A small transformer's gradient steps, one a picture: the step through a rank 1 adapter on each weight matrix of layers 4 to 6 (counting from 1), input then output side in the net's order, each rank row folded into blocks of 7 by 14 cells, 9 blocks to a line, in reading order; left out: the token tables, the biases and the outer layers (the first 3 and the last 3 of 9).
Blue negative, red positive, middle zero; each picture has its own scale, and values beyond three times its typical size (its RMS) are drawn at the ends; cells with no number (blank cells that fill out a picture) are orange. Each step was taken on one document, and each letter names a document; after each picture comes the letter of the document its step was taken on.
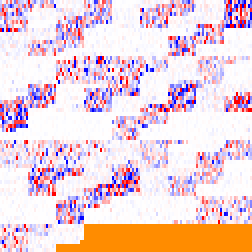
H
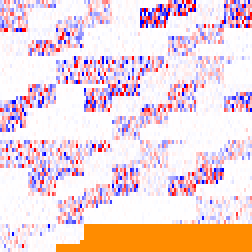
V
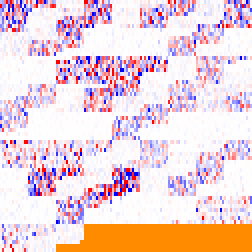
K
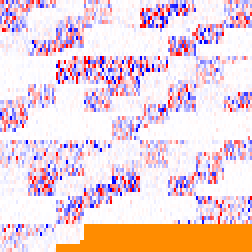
K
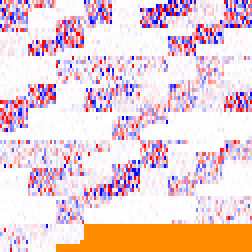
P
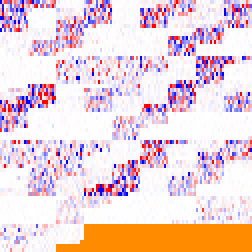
P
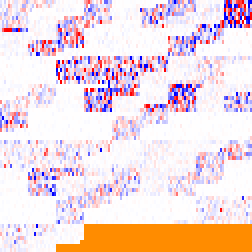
P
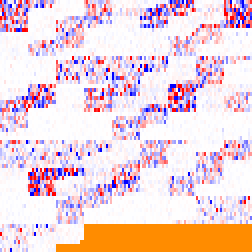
P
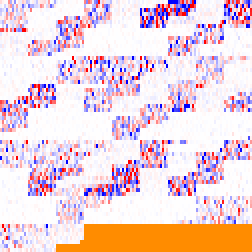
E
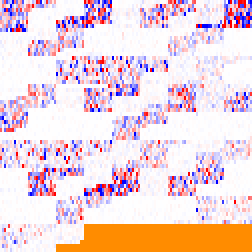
H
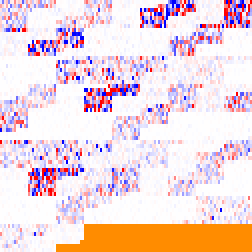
P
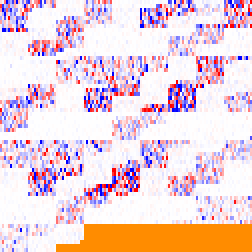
K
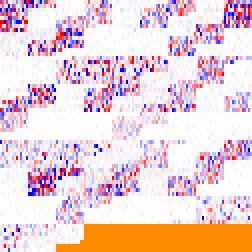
E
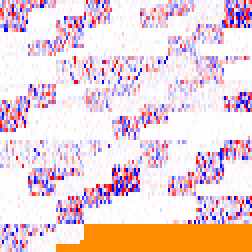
V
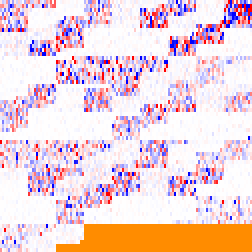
E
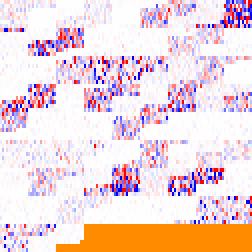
V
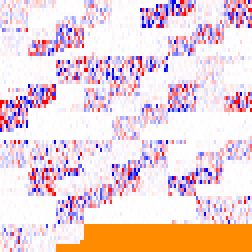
P
